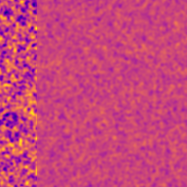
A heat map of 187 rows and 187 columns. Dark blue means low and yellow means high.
The right part is calmer, past a seam about 20% of the way across. There are no regular stripes. The texture is blotchy. Overall the values sit about 50% of the way up the scale. The distribution is heavy-tailed on both sides. The halves do not mirror each other.
